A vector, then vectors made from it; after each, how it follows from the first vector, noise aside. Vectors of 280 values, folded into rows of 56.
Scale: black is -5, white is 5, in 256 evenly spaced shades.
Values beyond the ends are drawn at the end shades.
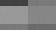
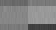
reversed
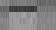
wrapped around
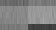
reversed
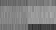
reversed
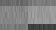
reversed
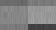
reversed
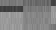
wrapped around
